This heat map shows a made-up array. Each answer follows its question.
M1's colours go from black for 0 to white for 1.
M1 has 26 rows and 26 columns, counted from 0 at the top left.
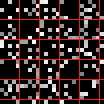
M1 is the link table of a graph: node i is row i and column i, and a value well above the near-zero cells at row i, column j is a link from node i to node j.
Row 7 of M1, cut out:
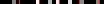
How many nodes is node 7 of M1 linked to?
7
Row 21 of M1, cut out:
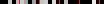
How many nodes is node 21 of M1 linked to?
10
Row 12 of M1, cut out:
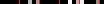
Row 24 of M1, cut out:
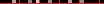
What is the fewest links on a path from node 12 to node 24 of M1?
1
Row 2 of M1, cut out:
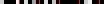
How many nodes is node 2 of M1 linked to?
8
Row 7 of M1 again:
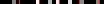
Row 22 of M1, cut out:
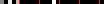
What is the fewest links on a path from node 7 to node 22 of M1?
5
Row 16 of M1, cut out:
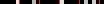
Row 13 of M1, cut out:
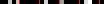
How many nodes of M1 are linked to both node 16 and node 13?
3
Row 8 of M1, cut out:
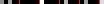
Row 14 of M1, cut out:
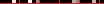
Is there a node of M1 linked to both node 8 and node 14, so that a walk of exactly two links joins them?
no
